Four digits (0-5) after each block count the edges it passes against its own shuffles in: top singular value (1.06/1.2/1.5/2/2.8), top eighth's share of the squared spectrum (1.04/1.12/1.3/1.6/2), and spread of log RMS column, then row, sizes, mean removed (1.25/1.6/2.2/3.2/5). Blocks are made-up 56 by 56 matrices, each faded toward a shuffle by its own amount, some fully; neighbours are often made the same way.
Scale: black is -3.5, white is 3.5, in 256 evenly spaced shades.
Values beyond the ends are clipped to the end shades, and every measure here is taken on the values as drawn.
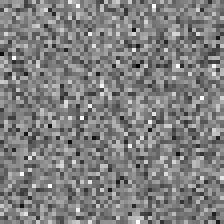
0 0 0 0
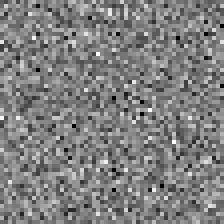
0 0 0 0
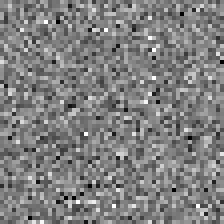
0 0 0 0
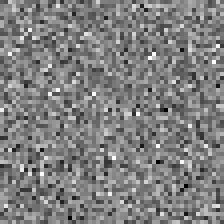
0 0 0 0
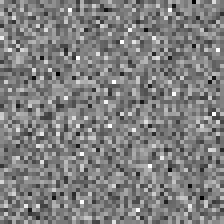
0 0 0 0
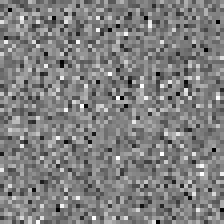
0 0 0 0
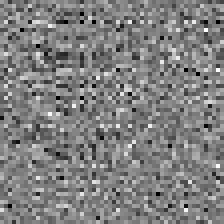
4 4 2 2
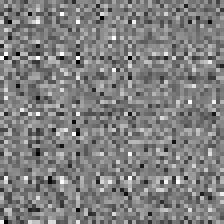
4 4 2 2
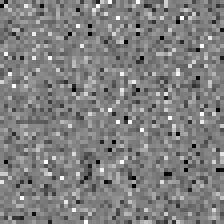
1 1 0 0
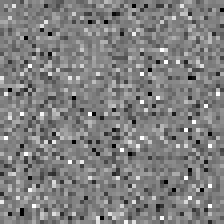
2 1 0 1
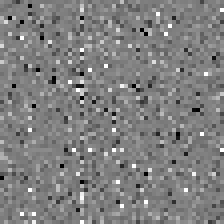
2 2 0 0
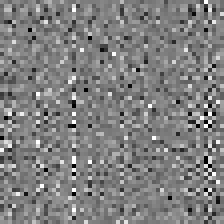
4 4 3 2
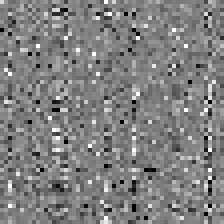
4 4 2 2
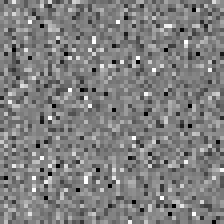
2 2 0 0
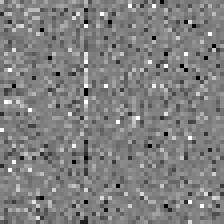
3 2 1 0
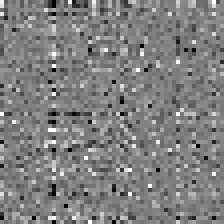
4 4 2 2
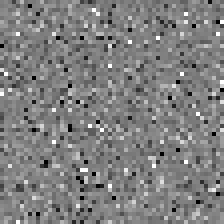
2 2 0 0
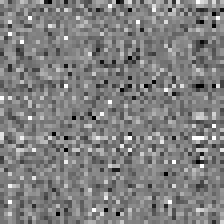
4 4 2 2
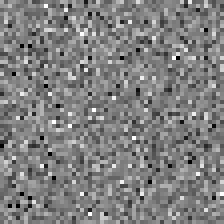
2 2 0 0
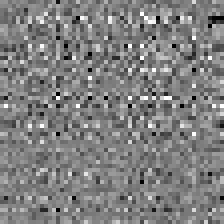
4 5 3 3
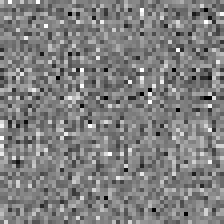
3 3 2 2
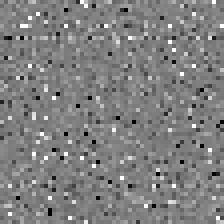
2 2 0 0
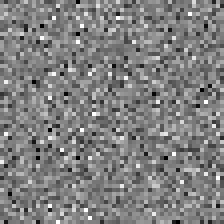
2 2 0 0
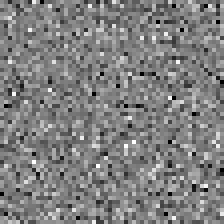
2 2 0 1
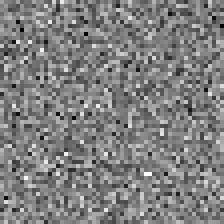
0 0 0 0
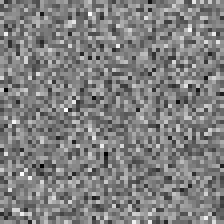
0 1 0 0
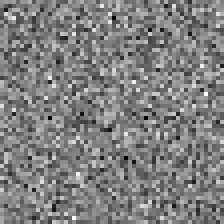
1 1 0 0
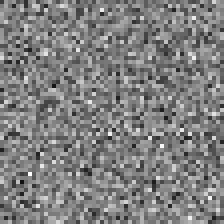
1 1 0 0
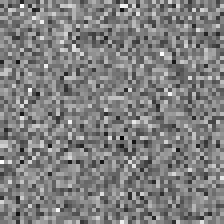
3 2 1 0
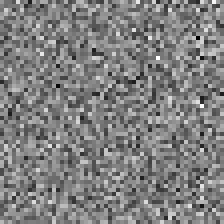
3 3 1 1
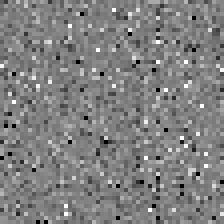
1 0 0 0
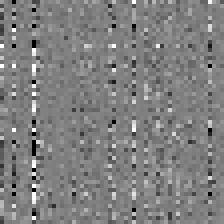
3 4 3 1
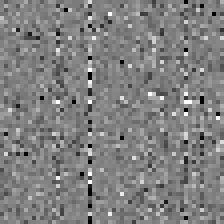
3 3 2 0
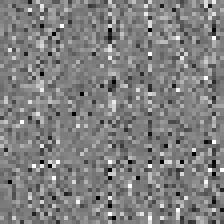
2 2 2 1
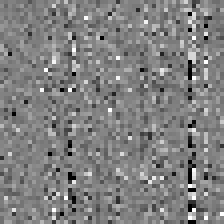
2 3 3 1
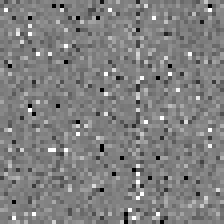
1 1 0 0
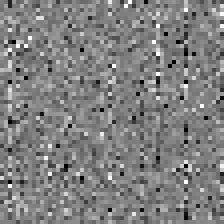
2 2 2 0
